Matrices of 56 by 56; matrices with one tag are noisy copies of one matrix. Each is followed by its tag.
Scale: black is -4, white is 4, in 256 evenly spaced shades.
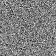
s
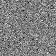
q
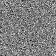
s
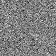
q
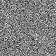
q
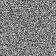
s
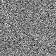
q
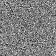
s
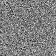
s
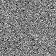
q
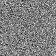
s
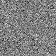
q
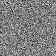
s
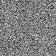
q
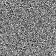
s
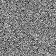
q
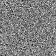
s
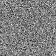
s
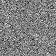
q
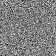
s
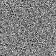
s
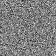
s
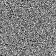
s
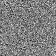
s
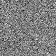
q
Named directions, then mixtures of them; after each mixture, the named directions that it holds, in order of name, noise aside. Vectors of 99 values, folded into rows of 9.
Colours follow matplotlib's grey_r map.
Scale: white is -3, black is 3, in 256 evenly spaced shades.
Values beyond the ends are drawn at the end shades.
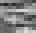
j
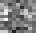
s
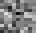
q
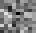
q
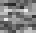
j, s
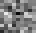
q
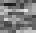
j, s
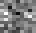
q, s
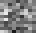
s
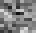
j, q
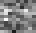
j, s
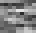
j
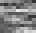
j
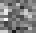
s
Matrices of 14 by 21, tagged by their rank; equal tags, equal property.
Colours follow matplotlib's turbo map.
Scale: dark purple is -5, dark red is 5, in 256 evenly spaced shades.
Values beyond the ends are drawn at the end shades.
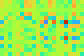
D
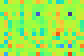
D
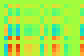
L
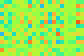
D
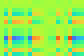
L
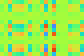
L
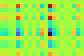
L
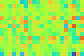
D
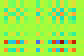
L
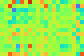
D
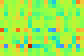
D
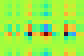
L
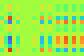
L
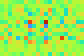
D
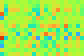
D
